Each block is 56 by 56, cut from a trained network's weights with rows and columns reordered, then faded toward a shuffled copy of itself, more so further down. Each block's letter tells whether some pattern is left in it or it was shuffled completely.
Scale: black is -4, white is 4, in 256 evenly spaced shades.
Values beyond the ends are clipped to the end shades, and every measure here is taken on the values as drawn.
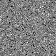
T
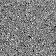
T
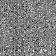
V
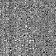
V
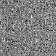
V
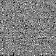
V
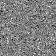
T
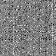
V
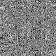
V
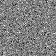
T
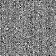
V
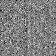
V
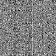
V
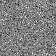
T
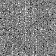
V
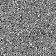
T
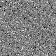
T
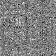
V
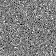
T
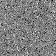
T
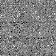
V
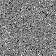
T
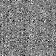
V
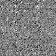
V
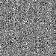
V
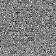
V
